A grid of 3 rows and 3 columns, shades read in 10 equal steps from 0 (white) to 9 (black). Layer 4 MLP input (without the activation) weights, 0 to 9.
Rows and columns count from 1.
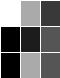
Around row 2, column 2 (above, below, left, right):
3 3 9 6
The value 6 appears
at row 2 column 3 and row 3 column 3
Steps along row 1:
up up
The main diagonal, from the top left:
0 8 6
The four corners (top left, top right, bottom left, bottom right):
0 7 9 6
